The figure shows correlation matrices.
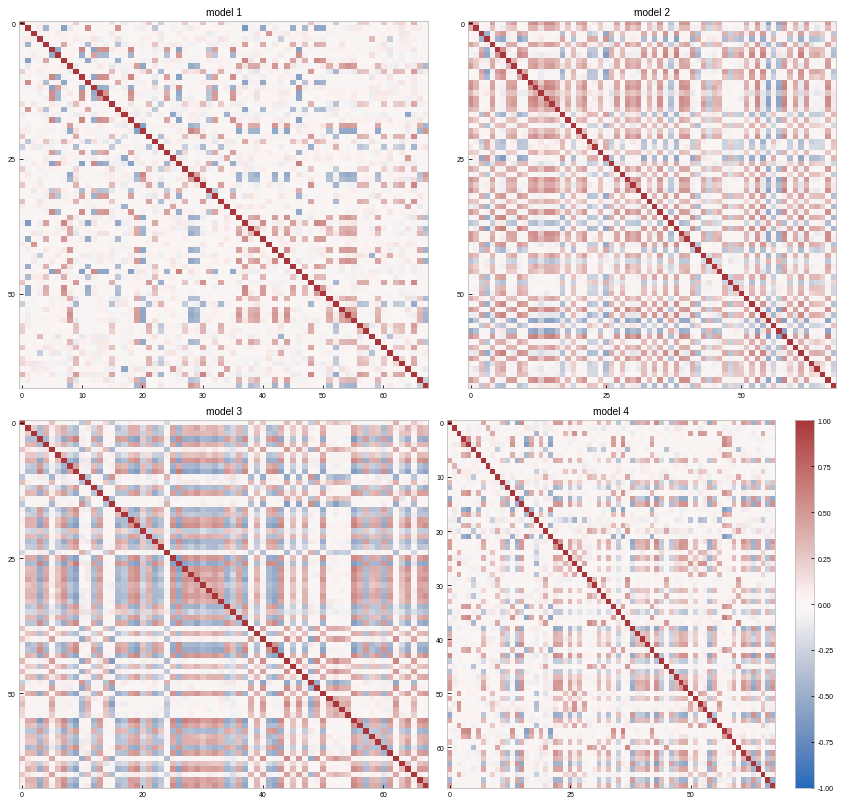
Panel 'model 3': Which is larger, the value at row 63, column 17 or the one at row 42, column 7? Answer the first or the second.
the first
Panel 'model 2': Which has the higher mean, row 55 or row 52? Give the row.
52
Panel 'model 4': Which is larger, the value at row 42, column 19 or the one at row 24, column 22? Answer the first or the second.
the first
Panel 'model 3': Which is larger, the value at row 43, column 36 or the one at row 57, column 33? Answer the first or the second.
the first
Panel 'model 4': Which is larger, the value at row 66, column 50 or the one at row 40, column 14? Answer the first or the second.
the first
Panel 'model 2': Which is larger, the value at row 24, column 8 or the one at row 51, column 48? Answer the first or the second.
the first
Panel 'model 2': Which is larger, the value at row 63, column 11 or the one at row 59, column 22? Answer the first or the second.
the first
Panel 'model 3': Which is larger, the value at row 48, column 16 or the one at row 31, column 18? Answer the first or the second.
the second
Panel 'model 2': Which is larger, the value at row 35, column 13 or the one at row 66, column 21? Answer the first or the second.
the second
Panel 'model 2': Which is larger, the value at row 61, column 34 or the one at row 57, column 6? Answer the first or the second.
the first
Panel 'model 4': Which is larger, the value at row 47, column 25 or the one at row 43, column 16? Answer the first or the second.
the first
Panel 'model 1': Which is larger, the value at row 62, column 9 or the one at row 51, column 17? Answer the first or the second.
the first
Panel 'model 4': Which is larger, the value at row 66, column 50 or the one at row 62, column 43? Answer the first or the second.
the second
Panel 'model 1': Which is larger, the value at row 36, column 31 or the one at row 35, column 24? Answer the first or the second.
the second
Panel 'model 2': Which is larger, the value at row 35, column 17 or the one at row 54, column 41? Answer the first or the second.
the second
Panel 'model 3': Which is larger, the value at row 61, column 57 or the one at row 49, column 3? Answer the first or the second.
the second
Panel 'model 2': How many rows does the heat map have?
68
